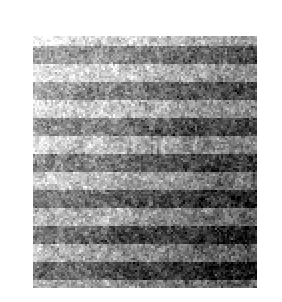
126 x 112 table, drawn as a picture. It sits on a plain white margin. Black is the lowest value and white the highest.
There is an overall slope up to the top left. Horizontal stripes repeat 7 times down the table. The top left is the ninth with the highest average. The ninth with the lowest average is the bottom right.
